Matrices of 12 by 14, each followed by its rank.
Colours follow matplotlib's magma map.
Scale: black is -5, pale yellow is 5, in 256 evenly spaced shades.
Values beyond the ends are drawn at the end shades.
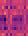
two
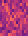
full rank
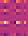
one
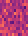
full rank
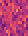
full rank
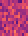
full rank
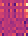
two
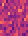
full rank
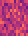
full rank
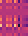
one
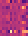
two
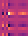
one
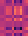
one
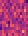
full rank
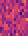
full rank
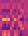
two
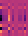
one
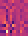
two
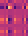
one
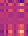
one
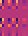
one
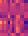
two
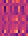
two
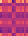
one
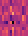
two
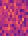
full rank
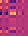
one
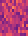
full rank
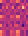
two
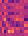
two
